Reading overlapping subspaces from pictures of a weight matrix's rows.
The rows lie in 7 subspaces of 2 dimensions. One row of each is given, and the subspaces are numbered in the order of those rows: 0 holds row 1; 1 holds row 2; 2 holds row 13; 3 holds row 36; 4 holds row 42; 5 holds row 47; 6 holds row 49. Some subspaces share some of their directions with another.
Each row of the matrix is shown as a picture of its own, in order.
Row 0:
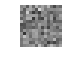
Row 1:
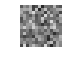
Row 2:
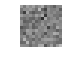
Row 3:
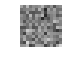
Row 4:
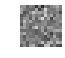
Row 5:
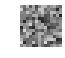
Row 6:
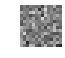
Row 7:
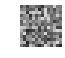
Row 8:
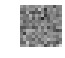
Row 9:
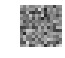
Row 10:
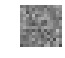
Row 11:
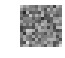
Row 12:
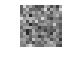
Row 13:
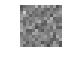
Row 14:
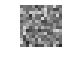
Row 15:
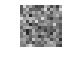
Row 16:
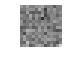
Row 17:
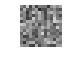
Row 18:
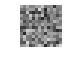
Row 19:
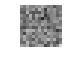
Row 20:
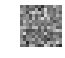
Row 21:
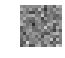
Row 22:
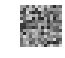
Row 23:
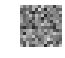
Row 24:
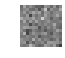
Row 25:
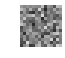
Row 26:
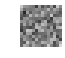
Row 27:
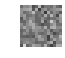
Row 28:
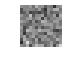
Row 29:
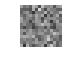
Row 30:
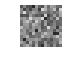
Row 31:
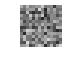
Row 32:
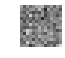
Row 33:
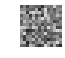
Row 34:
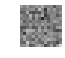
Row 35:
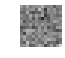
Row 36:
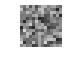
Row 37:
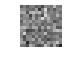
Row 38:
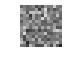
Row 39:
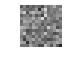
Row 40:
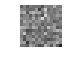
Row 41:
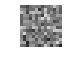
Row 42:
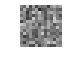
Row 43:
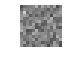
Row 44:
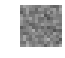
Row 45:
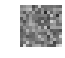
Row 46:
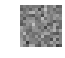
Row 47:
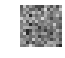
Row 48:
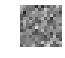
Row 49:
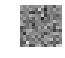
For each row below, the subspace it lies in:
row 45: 0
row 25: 6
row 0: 4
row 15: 5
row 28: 3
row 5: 3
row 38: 3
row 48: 2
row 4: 2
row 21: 6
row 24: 5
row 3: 4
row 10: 6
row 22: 4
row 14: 3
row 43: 2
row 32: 5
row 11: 2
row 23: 0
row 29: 0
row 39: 1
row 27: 0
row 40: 1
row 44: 5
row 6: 6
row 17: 4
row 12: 5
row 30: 1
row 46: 6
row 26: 2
